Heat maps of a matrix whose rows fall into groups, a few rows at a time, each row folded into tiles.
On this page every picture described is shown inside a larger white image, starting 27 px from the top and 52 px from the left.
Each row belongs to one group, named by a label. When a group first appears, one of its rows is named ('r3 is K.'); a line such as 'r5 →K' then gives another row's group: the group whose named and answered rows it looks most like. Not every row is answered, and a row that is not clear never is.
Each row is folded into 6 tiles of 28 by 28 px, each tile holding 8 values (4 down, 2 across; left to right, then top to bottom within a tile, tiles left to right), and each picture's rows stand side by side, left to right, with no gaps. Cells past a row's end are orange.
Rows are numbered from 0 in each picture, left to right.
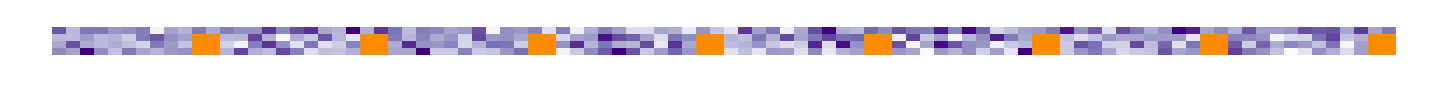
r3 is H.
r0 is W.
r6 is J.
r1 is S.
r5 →S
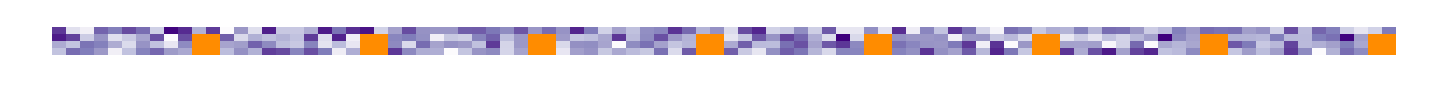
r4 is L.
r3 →J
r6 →W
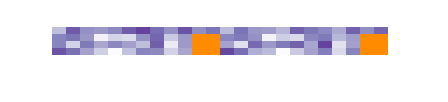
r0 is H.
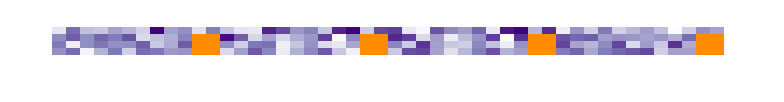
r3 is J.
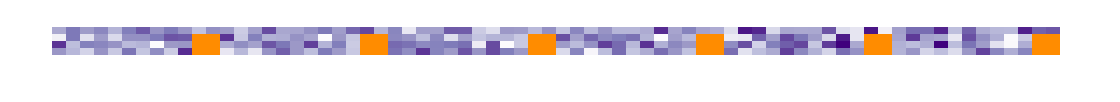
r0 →S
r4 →L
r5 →S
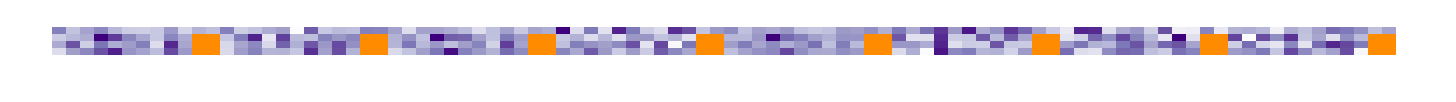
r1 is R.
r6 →L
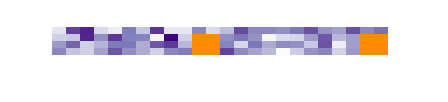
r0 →L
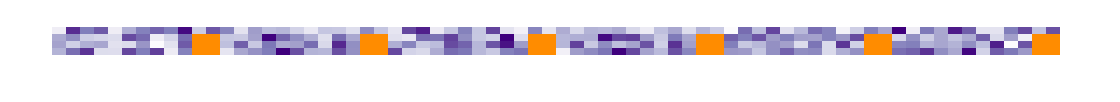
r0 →S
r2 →L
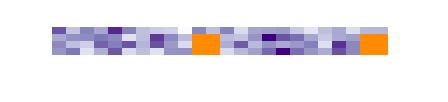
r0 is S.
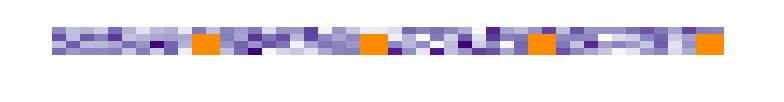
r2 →W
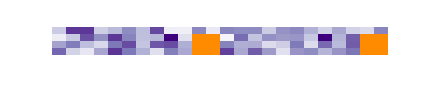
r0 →L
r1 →W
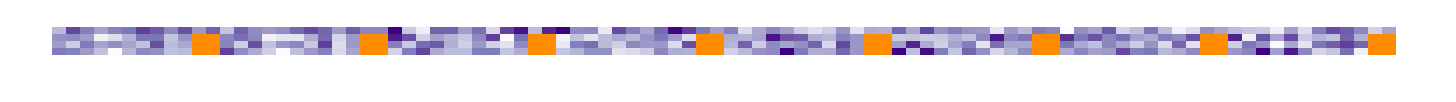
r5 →W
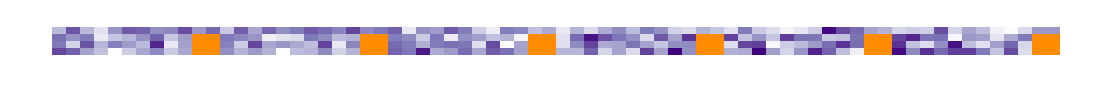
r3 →R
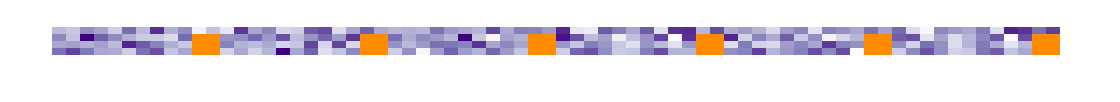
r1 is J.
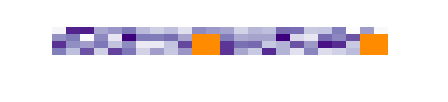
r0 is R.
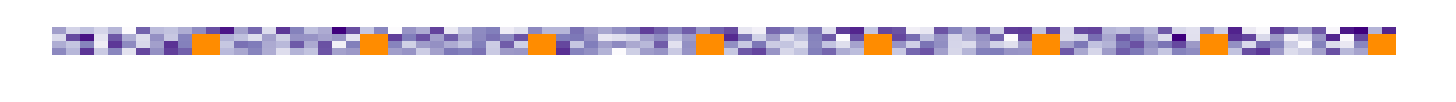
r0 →R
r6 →L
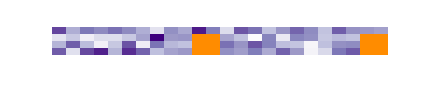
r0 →W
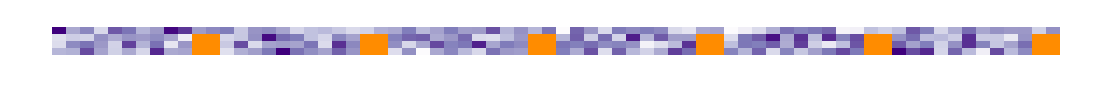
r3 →R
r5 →R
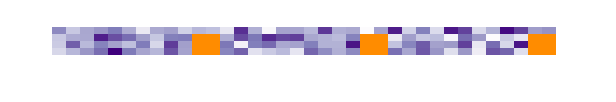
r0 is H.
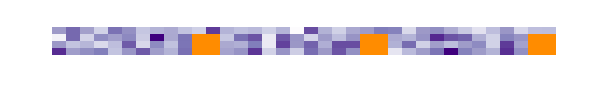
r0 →W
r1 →R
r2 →H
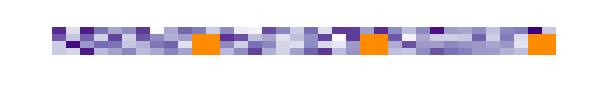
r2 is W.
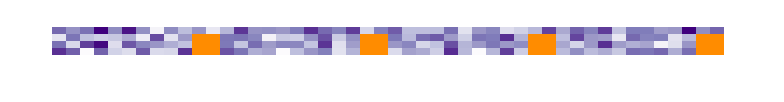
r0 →S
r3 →S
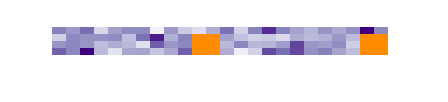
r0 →W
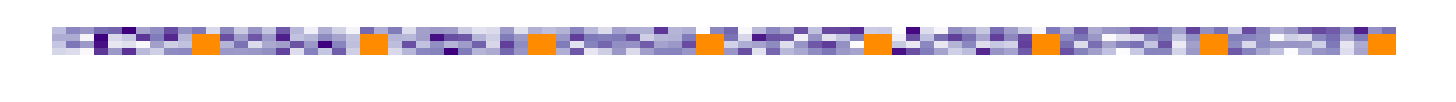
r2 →H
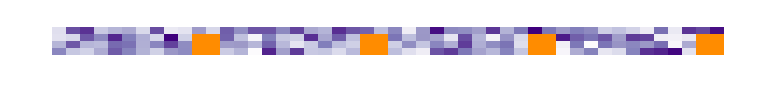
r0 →L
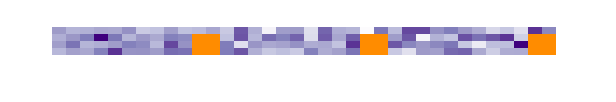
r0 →H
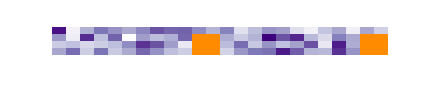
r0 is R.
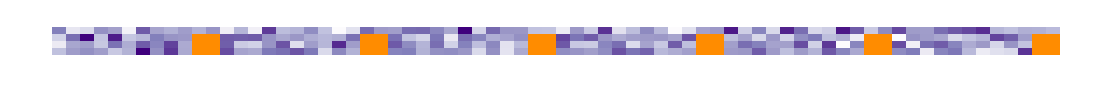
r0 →R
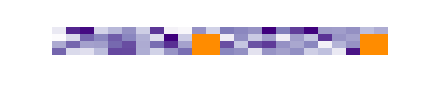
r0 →L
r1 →S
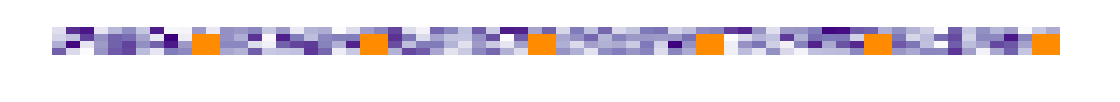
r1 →R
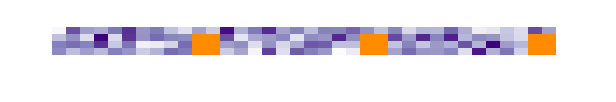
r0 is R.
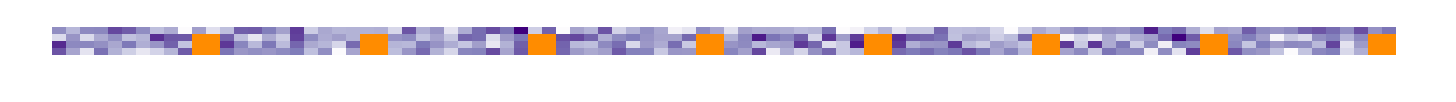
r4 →R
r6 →S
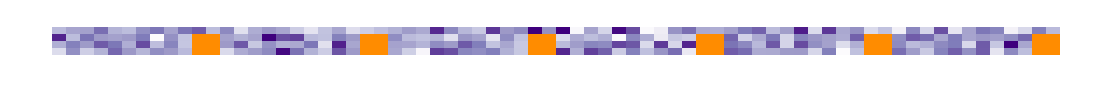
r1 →H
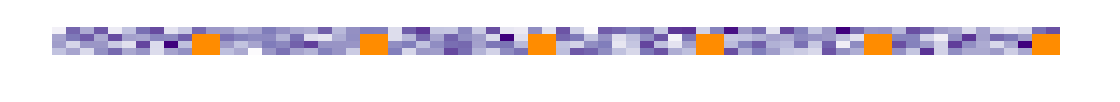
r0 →J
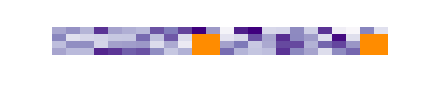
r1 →L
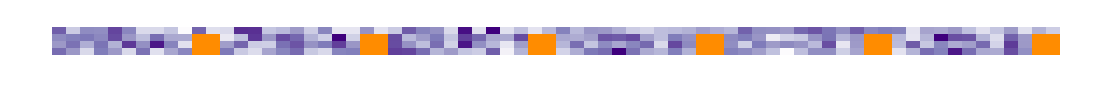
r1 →L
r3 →H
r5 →H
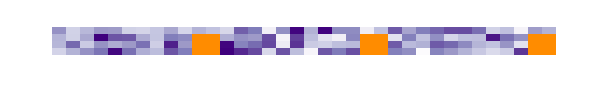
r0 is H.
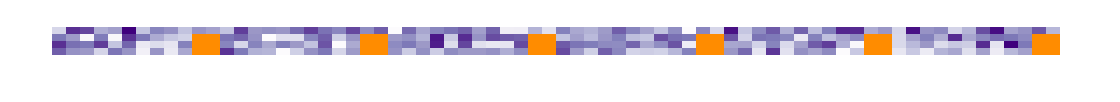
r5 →J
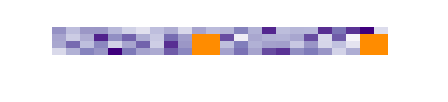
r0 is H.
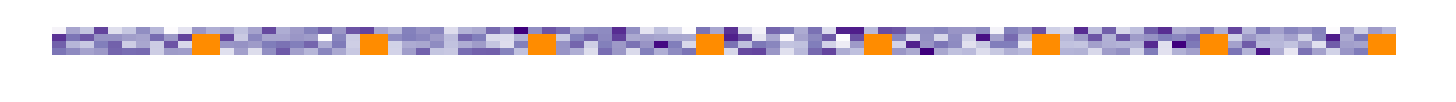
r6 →J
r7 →W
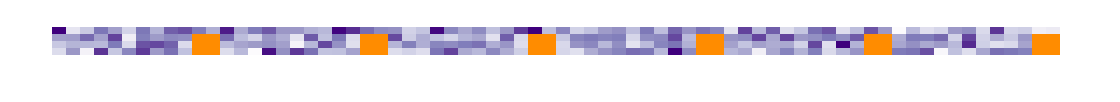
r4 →J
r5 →R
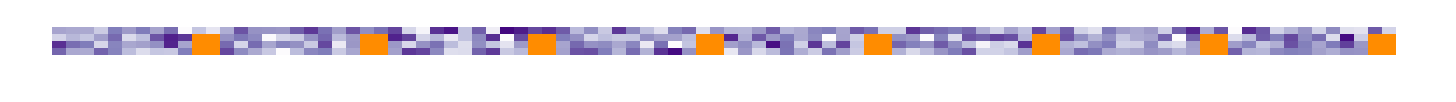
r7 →L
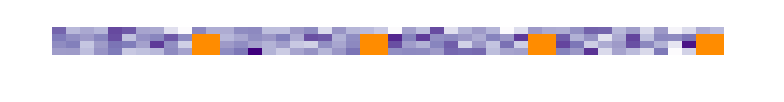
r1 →W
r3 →R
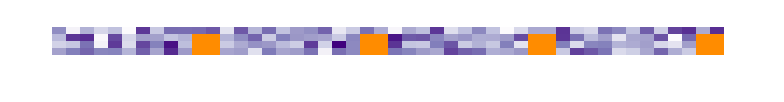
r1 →J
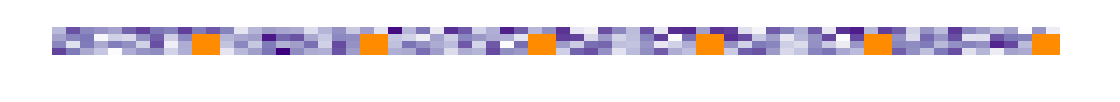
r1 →H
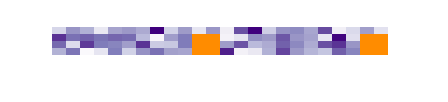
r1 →L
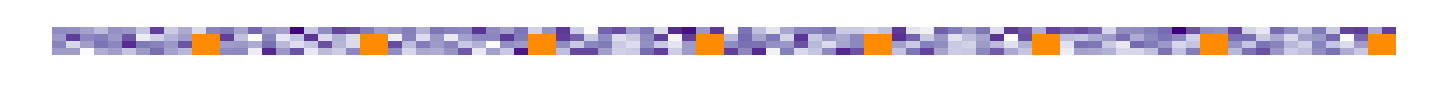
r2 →S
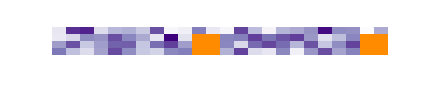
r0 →L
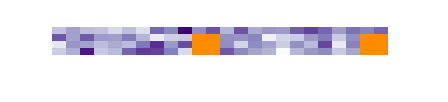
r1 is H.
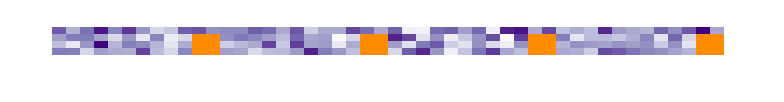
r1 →S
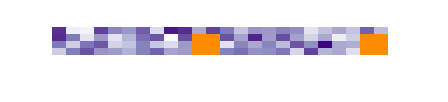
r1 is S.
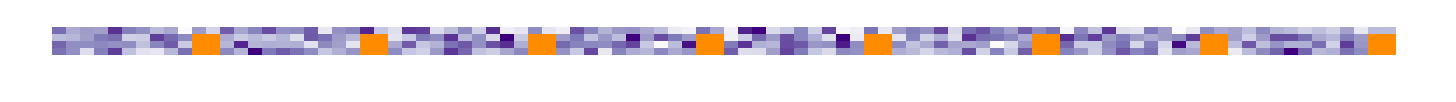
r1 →W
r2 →L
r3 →R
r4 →L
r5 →S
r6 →J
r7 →H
